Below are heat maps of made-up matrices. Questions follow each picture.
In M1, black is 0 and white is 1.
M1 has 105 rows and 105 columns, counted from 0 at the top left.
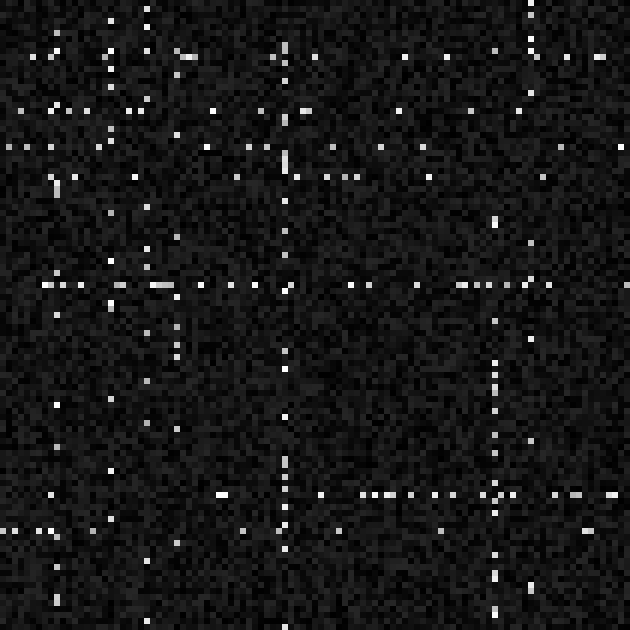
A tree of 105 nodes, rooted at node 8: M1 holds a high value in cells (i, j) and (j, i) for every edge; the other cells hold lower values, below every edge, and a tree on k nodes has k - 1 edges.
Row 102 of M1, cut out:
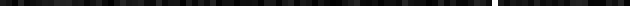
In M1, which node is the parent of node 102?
82
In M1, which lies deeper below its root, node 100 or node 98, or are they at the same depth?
the same depth
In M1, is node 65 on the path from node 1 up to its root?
no
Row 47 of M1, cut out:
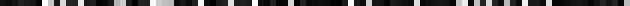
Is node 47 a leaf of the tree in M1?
no
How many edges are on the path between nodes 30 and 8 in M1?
2
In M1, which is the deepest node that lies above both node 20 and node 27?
47
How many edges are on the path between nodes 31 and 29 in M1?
3
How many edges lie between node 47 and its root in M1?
1
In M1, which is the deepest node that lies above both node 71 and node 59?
29
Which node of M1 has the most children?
47
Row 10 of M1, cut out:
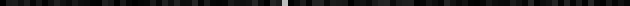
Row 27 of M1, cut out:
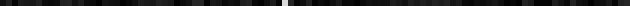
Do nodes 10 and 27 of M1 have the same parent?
yes
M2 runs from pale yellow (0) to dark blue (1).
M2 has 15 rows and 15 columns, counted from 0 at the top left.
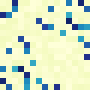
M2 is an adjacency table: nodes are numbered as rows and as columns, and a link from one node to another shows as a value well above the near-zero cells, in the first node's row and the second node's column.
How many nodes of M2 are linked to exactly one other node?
4
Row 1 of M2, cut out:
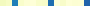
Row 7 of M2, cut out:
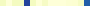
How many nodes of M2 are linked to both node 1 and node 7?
1
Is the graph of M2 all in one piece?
no
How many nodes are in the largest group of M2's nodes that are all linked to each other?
3
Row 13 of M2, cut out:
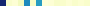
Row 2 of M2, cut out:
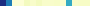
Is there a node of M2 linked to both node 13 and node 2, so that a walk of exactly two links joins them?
yes
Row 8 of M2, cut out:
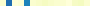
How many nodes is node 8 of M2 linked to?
2
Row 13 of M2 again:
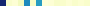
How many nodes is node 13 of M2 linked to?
3
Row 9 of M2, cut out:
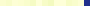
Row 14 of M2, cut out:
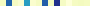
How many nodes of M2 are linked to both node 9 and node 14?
0
